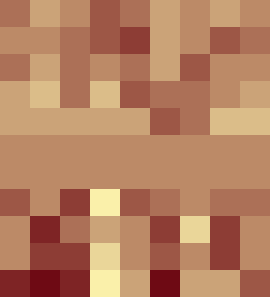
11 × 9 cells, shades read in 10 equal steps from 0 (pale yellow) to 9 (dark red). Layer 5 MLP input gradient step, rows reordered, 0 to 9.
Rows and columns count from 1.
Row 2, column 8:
6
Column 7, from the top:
4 4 6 5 5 4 4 4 1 4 3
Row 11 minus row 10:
4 2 1 -1 -1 3 -1 -4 2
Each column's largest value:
8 9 8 6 7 9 6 7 6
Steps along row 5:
same same same same up down down same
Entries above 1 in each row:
9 9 9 9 9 9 9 8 8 8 8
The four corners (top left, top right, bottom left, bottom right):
5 4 8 6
